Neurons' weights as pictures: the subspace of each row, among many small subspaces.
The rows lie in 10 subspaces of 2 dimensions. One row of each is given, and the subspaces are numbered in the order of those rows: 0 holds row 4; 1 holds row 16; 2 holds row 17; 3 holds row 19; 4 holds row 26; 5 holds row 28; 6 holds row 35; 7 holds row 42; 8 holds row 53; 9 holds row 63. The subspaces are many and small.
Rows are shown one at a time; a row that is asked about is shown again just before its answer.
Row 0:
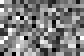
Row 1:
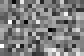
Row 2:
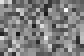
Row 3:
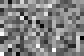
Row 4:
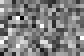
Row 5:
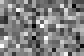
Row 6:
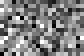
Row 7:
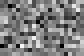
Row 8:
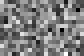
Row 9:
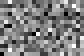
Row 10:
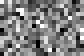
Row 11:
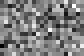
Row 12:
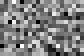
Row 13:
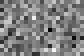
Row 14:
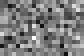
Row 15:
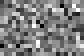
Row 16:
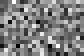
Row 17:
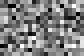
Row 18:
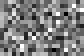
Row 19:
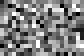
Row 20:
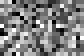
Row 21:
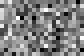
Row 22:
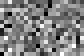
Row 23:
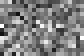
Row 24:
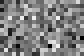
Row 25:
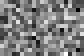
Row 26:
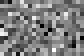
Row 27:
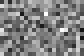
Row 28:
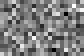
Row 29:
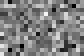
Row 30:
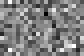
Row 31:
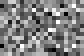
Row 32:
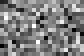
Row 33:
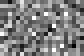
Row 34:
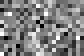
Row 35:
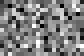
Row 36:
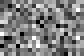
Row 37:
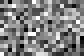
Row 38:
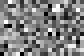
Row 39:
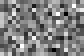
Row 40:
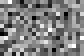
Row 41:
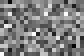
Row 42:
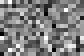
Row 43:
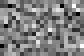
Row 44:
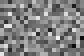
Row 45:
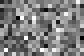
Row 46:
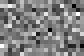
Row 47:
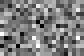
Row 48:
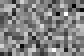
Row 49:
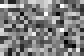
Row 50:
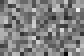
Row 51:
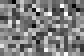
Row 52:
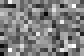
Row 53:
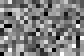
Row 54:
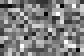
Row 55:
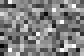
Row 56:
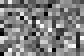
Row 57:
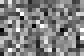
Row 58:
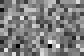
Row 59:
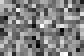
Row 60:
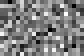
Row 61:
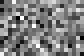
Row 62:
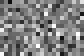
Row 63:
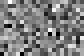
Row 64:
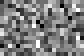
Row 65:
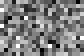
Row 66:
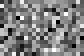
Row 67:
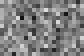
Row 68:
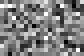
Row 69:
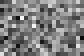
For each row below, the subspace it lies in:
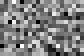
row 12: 1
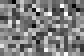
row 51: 4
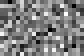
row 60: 4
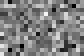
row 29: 7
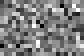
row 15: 3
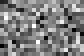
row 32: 7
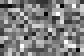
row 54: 6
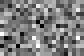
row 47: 2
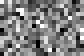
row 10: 6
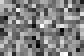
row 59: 9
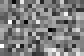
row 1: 1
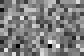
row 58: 1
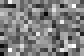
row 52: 7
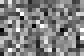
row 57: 6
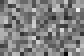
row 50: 9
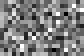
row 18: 5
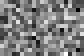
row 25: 9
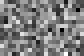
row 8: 9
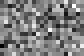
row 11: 8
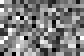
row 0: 0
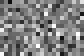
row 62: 9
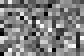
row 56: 3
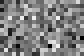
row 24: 1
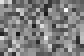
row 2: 7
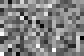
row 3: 3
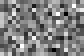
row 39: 5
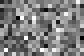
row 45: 5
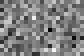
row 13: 1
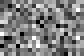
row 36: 2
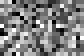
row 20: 4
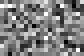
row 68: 6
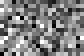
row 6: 0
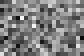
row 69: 0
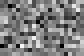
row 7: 2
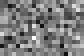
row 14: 2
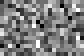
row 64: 3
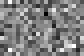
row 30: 7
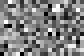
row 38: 9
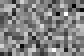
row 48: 5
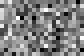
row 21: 5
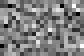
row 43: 3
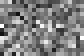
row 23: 4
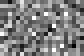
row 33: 4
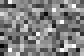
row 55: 7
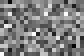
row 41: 8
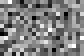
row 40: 4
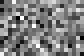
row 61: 0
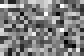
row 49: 6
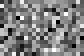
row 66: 0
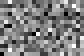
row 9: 8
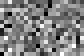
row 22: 8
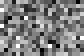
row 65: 1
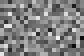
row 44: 8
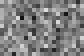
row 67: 5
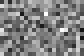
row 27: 6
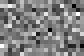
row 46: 3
